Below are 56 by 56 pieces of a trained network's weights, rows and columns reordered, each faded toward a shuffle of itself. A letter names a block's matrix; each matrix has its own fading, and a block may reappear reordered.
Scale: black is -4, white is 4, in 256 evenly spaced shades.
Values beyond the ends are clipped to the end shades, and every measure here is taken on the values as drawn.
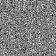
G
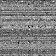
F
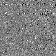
G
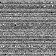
F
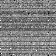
F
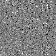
G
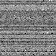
F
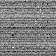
F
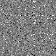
G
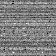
F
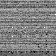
F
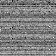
F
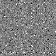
G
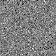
G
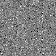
G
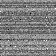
F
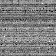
F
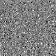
G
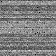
F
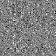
G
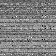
F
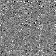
G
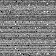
F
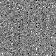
G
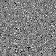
G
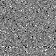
G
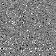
G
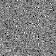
G
